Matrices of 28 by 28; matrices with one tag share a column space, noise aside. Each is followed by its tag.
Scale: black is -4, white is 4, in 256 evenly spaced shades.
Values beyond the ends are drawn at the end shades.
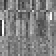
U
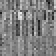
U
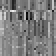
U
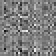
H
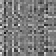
H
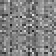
H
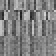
U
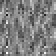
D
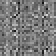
H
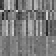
U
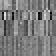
U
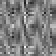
D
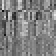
U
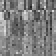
U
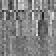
U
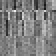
U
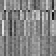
U
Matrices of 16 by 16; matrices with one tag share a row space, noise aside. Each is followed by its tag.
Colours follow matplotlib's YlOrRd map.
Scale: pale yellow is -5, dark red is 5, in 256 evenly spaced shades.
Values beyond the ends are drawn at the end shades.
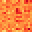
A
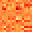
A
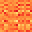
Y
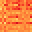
Y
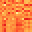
A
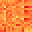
A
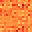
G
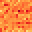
Y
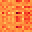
A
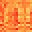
Y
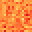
A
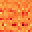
G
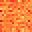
G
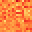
A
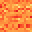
Y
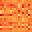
G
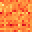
G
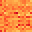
Y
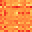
Y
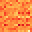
Y
